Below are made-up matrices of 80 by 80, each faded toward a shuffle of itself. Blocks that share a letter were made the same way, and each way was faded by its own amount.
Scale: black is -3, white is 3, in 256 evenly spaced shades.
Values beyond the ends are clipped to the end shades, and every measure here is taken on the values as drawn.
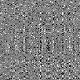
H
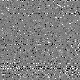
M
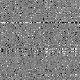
M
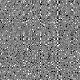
H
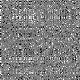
H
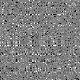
M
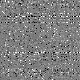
M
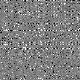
M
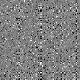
H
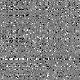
M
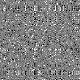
H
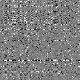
M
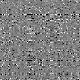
M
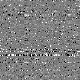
M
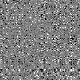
H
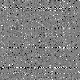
M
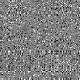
H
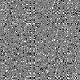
H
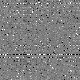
M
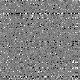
M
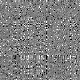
H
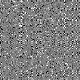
H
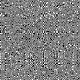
H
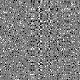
H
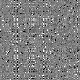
H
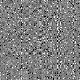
H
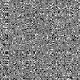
H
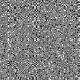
H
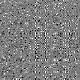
H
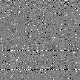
M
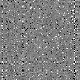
H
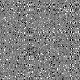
H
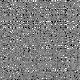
M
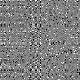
H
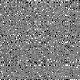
M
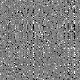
H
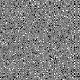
H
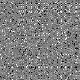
H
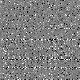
M
